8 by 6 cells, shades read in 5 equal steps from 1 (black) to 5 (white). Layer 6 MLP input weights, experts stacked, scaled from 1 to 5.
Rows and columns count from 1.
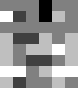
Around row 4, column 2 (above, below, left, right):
3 3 4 2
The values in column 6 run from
3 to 5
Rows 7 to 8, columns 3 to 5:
3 4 5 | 3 3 4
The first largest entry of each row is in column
1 1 1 1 5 1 1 1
